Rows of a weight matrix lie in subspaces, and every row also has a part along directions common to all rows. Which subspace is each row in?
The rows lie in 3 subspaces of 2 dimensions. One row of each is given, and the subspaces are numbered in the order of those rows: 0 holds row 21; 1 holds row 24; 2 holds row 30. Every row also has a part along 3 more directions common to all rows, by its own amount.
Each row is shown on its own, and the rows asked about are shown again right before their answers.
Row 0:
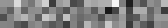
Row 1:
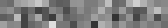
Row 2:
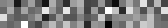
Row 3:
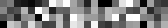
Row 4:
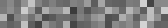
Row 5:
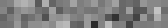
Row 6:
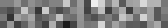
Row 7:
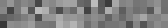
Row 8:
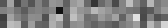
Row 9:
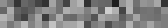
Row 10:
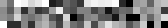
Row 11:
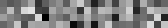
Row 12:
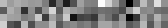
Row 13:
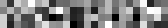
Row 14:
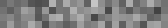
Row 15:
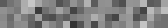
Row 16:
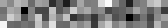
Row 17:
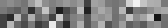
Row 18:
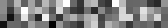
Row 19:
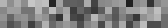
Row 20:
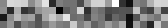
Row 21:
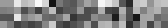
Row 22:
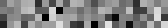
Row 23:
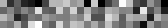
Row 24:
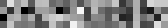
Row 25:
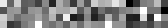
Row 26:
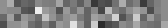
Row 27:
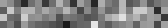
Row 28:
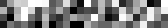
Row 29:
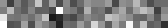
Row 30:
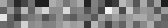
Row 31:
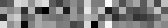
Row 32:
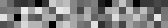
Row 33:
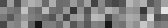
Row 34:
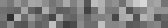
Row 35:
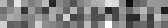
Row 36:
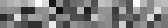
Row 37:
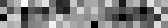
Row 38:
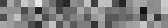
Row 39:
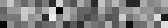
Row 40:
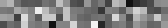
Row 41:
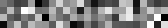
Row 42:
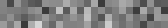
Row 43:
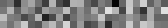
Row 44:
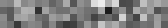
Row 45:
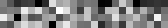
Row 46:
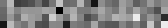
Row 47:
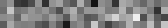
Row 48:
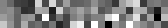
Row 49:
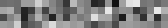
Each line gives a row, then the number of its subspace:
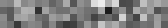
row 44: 0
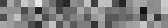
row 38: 2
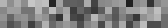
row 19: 0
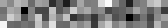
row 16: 2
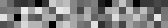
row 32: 0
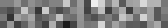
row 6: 0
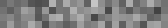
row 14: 0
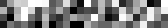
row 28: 2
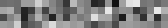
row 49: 0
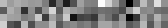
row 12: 2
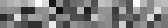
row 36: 0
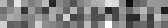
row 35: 2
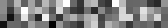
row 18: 2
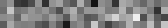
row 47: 1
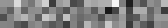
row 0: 2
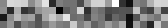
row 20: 1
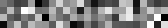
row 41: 1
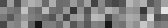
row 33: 2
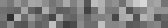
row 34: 0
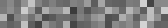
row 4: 2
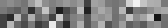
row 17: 0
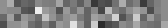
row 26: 0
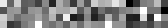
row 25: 2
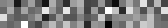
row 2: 2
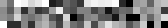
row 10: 1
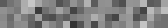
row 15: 2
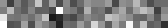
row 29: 1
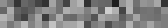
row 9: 2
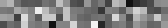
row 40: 0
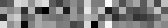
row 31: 2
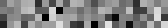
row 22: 1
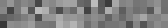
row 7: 1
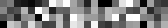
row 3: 2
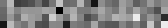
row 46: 1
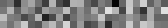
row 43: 2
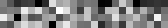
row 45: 0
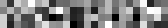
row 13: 0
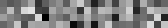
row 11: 1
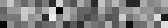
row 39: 1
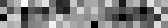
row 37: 1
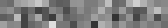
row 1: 0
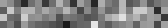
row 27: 1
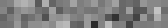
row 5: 1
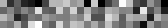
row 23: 2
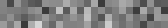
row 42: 2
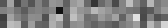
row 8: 1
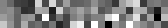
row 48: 1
